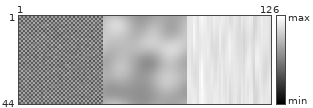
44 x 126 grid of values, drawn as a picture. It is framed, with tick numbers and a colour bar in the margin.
The table splits into one row of 3 panels. Panel 1,1: middling, checkered, strong in contrast. Panel 1,2: high, smooth. Panel 1,3: very high, streaked downward, faint in contrast.
